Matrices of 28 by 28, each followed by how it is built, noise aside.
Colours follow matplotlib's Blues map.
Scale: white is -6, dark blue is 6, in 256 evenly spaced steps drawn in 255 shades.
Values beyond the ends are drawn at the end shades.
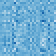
low rank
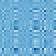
low rank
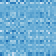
low rank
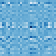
low rank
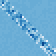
banded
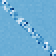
banded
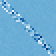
banded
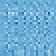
low rank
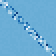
banded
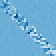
banded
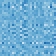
low rank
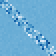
banded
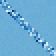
banded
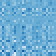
low rank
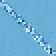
banded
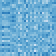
low rank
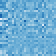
low rank
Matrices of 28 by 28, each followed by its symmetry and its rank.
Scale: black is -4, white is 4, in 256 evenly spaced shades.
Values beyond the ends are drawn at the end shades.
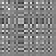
symmetric, rank two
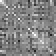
symmetric, rank five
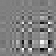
symmetric, rank one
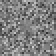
antisymmetric, full rank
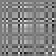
symmetric, rank one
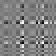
symmetric, rank one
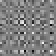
symmetric, rank two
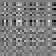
neither, rank two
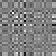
symmetric, rank two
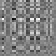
neither, rank two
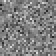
antisymmetric, full rank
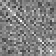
symmetric, rank five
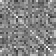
symmetric, rank five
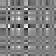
symmetric, rank one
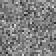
antisymmetric, full rank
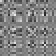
symmetric, rank two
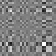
symmetric, rank two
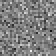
antisymmetric, full rank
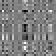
neither, rank two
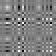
symmetric, rank one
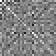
symmetric, rank five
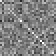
symmetric, rank five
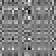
neither, rank two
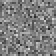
antisymmetric, full rank
